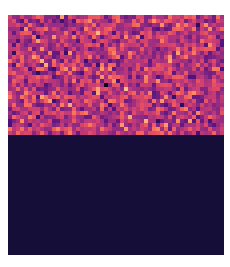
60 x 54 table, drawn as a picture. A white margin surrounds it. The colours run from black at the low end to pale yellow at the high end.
The table splits into 2 rows of 1 panel. Panel 1,1: middling, fine-grained, strong in contrast. Panel 2,1: very low, flat.
